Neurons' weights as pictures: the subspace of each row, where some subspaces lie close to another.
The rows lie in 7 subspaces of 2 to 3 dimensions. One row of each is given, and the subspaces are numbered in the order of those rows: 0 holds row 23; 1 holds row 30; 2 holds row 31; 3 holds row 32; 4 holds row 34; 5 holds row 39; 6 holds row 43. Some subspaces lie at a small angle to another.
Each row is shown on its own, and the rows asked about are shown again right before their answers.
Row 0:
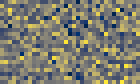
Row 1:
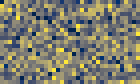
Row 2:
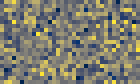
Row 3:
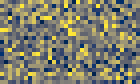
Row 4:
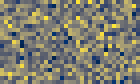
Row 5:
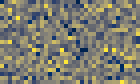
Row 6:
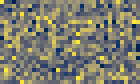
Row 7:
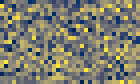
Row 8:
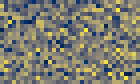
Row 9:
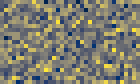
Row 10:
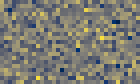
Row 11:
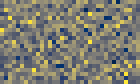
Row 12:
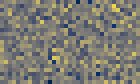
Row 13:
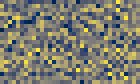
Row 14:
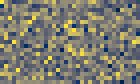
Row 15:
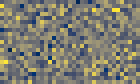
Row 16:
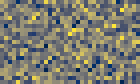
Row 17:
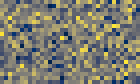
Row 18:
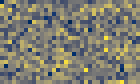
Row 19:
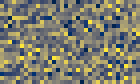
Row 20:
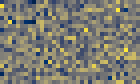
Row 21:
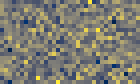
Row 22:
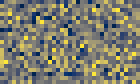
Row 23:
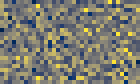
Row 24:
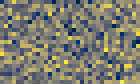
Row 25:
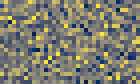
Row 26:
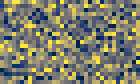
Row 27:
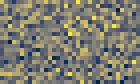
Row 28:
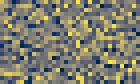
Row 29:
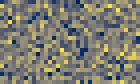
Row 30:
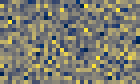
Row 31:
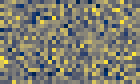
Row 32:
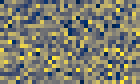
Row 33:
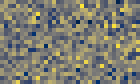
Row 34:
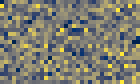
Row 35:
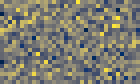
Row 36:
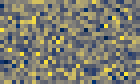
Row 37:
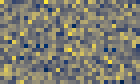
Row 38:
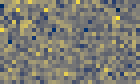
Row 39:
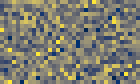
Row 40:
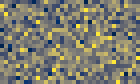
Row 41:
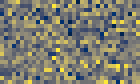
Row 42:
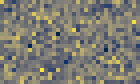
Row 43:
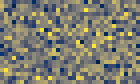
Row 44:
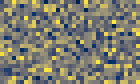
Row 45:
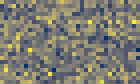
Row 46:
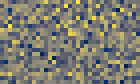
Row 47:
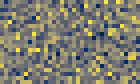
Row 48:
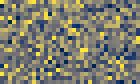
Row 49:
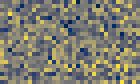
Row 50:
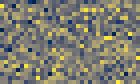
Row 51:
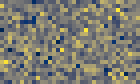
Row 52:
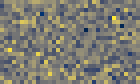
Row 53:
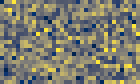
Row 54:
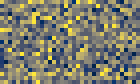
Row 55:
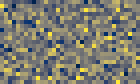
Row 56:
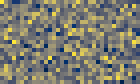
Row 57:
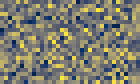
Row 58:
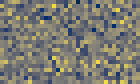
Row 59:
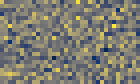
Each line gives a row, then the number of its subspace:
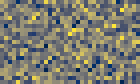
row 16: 4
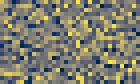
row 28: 3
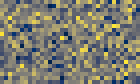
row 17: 0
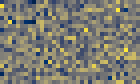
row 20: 1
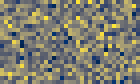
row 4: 0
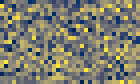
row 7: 6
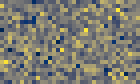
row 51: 5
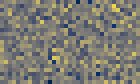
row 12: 2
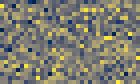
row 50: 6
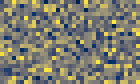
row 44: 6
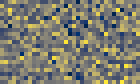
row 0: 5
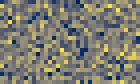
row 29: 1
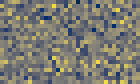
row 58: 2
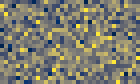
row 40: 6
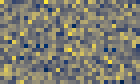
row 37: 4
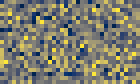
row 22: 2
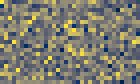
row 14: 4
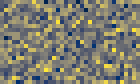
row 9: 4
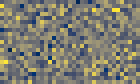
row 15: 2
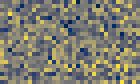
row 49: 2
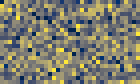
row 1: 1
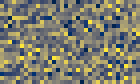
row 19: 3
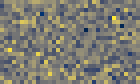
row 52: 5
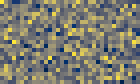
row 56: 4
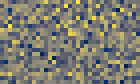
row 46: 5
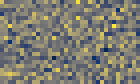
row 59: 0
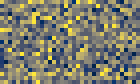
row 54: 2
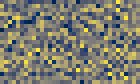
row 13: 3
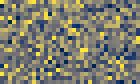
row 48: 1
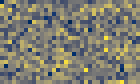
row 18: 6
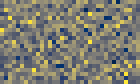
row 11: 0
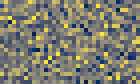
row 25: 1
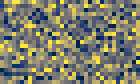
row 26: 0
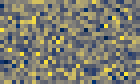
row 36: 5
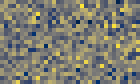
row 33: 4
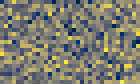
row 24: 6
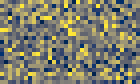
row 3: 2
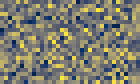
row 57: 0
